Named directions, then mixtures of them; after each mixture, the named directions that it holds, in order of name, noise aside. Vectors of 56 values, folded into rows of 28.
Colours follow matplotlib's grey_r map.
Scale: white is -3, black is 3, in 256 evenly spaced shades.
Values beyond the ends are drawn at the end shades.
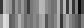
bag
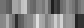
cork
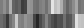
cork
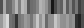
bag, cork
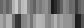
cork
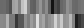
cork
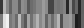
bag, cork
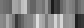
cork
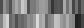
bag, cork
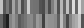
bag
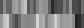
bag, cork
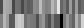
bag, cork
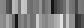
cork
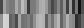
bag, cork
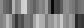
cork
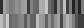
bag, cork
